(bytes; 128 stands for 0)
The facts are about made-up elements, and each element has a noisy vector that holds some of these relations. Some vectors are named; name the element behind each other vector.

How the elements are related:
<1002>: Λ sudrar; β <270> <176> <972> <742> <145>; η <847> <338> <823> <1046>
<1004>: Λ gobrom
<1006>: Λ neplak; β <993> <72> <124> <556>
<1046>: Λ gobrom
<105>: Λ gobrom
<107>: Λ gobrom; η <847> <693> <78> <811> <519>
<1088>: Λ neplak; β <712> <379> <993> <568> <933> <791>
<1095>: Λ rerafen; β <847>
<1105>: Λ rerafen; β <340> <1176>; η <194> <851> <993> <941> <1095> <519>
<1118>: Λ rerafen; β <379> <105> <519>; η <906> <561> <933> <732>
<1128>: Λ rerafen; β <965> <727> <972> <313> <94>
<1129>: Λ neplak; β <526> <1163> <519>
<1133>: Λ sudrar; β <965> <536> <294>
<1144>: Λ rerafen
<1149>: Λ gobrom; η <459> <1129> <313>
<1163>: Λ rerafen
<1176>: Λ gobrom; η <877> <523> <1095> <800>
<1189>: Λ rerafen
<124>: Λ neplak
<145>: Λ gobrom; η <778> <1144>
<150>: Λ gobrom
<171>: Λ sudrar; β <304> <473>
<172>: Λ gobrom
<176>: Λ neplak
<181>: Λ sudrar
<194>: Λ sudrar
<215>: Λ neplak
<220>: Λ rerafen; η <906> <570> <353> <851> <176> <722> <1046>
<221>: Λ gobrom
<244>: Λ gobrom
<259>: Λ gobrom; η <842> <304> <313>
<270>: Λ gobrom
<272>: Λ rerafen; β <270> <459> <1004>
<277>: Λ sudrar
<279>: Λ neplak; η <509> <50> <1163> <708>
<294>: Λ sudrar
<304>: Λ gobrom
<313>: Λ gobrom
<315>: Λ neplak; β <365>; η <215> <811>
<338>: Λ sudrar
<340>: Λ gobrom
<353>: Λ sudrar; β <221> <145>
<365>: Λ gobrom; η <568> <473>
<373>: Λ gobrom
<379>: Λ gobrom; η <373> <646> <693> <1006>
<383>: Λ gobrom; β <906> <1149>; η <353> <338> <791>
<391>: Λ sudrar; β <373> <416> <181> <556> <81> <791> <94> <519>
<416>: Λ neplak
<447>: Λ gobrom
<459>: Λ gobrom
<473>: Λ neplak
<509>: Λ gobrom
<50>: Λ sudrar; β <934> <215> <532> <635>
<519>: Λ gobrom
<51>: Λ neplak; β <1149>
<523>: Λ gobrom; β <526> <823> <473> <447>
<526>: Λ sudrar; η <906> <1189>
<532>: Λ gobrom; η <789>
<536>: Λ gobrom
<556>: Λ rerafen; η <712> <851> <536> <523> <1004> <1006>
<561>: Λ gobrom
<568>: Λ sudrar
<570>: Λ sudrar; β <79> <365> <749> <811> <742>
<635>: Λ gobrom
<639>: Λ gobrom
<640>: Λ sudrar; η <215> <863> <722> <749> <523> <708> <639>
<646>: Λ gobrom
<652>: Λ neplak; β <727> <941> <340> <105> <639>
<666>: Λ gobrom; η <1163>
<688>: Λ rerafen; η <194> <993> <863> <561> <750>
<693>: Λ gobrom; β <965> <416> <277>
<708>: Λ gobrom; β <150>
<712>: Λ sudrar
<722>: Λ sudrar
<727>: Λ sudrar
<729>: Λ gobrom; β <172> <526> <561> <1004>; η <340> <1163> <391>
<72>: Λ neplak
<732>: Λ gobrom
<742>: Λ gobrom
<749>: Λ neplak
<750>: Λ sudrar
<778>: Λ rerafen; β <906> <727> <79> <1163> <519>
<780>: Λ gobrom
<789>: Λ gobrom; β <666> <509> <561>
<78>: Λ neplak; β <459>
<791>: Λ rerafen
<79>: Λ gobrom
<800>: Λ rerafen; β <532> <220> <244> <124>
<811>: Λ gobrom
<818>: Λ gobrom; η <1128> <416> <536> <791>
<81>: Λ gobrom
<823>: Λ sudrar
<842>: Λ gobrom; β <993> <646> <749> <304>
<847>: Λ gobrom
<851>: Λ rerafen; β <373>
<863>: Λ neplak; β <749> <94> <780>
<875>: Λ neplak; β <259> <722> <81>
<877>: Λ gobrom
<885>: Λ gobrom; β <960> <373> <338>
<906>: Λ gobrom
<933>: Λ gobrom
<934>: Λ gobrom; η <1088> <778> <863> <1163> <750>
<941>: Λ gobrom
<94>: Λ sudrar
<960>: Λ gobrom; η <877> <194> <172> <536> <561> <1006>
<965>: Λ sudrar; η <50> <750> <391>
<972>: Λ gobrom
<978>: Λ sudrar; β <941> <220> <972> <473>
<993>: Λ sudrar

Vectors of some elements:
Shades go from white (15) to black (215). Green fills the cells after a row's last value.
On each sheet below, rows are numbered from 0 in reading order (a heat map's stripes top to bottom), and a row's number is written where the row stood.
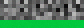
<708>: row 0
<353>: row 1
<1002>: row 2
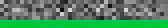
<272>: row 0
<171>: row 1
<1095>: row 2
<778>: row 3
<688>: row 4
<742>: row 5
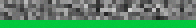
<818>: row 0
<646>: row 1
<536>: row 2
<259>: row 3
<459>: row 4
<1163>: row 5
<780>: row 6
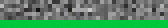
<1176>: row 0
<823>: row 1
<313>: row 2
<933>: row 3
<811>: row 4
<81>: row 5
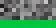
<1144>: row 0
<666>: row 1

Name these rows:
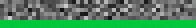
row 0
<391>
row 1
<315>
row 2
<1129>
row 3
<1128>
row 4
<851>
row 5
<791>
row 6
<373>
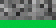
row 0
<639>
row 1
<523>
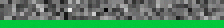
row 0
<50>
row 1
<1006>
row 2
<1105>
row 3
<847>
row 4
<279>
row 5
<906>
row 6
<107>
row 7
<722>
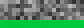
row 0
<729>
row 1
<789>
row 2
<176>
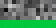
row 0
<51>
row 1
<993>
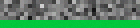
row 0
<145>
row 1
<568>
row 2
<532>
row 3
<640>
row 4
<1046>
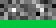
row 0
<800>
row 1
<1088>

